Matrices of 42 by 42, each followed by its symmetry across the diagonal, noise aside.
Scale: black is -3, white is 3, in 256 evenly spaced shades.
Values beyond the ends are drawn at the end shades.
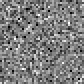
symmetric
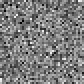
symmetric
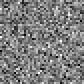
neither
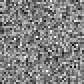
neither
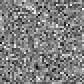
neither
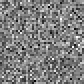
neither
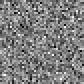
neither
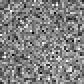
symmetric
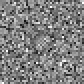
symmetric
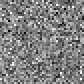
neither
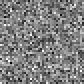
neither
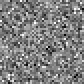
symmetric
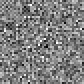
symmetric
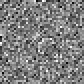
symmetric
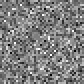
symmetric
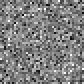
symmetric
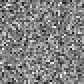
neither
